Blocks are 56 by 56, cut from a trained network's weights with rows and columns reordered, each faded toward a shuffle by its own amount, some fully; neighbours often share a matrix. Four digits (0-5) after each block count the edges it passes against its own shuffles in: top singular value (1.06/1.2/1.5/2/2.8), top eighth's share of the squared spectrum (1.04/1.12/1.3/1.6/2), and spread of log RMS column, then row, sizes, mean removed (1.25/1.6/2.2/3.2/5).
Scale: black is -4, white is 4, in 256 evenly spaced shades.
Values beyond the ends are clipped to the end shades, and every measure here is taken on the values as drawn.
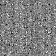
2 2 0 2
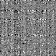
3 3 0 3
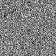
3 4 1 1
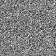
3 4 1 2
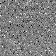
0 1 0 0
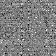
2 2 2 0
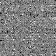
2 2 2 0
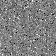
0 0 0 0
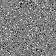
0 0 0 0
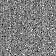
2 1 0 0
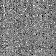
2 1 0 1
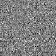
3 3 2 1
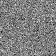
0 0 0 0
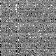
3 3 2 0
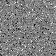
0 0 0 0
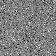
0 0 0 0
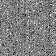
1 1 0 0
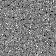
1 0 0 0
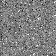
0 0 0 0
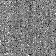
1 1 0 0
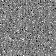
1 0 0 0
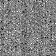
2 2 0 2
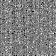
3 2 0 2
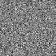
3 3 0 2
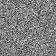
0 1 0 0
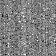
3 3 0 2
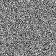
0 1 0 1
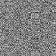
3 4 1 2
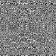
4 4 1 3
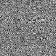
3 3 0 2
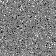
0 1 0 0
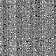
3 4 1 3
